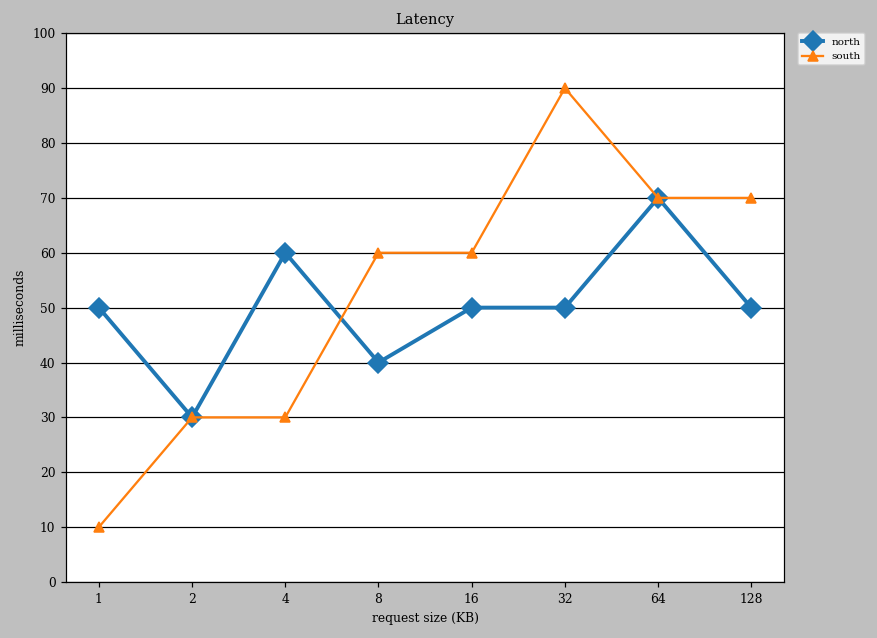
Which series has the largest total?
south
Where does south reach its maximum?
32
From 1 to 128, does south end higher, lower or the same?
higher
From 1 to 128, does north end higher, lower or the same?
the same
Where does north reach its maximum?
64
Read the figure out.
Title: Latency
x-axis: request size (KB), ticks 1 2 4 8 16 32 64 128
y-axis: milliseconds, ticks 0 10 20 30 40 50 60 70 80 90 100
Legend: north, south
Values:
north: 50 30 60 40 50 50 70 50
south: 10 30 30 60 60 90 70 70
